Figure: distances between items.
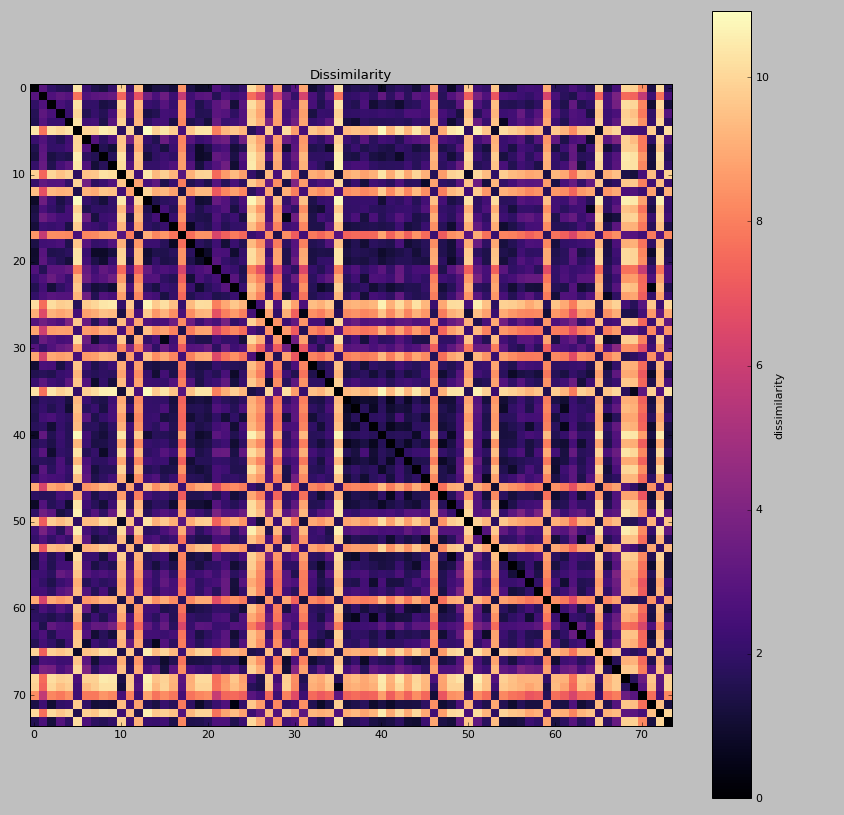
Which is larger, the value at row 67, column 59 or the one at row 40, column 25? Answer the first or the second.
the second
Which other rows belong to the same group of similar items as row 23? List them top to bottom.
0, 1, 2, 3, 4, 6, 7, 8, 9, 11, 13, 14, 15, 16, 18, 19, 20, 21, 22, 24, 27, 29, 30, 32, 33, 34, 36, 37, 38, 39, 40, 41, 42, 43, 44, 45, 47, 48, 49, 51, 52, 54, 55, 56, 57, 58, 60, 61, 62, 63, 64, 66, 67, 71, 73
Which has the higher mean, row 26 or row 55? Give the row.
26
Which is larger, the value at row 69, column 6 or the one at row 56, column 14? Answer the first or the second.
the first
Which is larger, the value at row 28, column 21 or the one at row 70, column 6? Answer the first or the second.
the second
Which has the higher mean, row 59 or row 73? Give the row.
59
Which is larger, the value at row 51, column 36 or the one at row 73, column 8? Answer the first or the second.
the first
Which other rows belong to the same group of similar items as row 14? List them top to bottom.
0, 1, 2, 3, 4, 6, 7, 8, 9, 11, 13, 15, 16, 18, 19, 20, 21, 22, 23, 24, 27, 29, 30, 32, 33, 34, 36, 37, 38, 39, 40, 41, 42, 43, 44, 45, 47, 48, 49, 51, 52, 54, 55, 56, 57, 58, 60, 61, 62, 63, 64, 66, 67, 71, 73
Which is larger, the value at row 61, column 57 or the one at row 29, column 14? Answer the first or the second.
the second
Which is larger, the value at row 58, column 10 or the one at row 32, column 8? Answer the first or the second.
the first
